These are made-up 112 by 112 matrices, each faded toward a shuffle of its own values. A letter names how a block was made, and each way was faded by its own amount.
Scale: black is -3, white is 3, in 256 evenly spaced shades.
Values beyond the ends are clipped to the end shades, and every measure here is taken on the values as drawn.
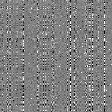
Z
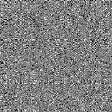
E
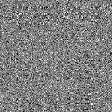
E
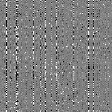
Z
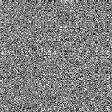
E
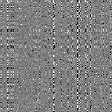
Z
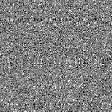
E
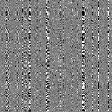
Z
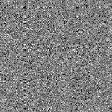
E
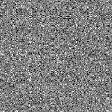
E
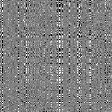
Z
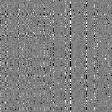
Z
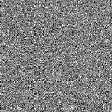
E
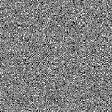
E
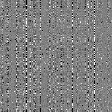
Z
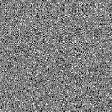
E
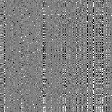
Z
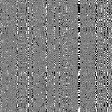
Z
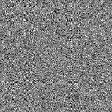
E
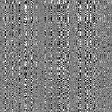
Z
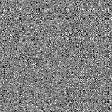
E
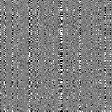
Z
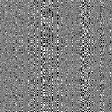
Z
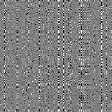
Z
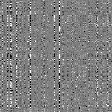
Z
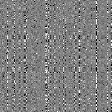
Z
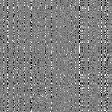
Z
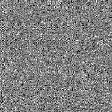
E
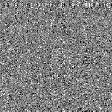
E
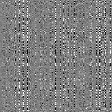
Z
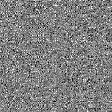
E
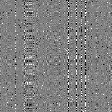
Z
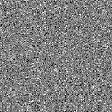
E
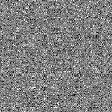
E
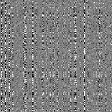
Z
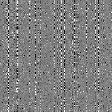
Z
